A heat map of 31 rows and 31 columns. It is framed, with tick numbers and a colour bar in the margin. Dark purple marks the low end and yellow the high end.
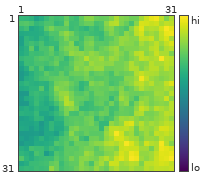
Overall the values sit about 80% of the way up the scale. There are no regular stripes. The texture is blotchy. Values rise toward the right.
